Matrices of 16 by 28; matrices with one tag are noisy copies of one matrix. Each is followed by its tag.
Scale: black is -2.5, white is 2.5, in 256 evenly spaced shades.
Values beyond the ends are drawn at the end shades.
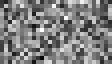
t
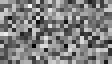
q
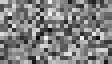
q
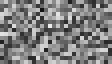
q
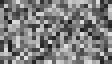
t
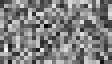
t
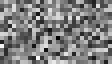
q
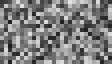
t
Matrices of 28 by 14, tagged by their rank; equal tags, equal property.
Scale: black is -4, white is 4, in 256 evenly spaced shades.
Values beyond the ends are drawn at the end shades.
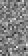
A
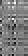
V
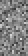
A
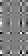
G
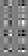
G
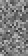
A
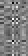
V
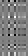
G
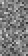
A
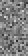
A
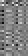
V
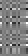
G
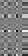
G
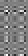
G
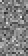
A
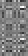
V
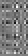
V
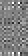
V
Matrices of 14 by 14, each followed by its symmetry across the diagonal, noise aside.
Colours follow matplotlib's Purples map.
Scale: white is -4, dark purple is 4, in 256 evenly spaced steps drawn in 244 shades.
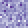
neither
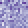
antisymmetric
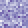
neither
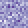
neither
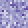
antisymmetric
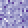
neither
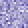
neither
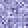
antisymmetric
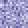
antisymmetric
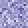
antisymmetric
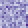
neither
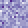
antisymmetric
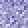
antisymmetric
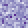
neither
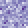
neither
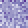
antisymmetric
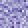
neither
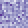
antisymmetric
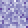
neither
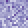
neither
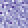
antisymmetric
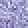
neither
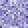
neither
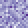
antisymmetric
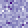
antisymmetric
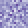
antisymmetric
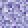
antisymmetric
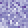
neither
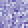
antisymmetric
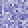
neither
